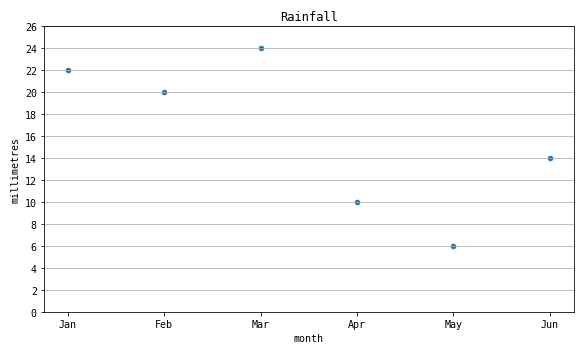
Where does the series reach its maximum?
Mar
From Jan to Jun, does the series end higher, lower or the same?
lower
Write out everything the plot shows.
Title: Rainfall
x-axis: month, ticks Jan Feb Mar Apr May Jun
y-axis: millimetres, ticks 0 2 4 6 8 10 12 14 16 18 20 22 24 26
Values:
22 20 24 10 6 14
